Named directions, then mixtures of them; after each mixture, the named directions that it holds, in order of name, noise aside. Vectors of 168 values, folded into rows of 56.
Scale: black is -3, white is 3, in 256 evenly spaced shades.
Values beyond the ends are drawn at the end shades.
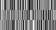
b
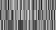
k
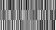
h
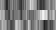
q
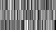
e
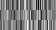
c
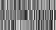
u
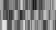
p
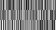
h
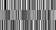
b, c, h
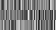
u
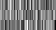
e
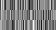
b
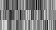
c, p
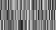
k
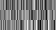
c, e, h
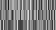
k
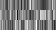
e, h, q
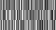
e, h
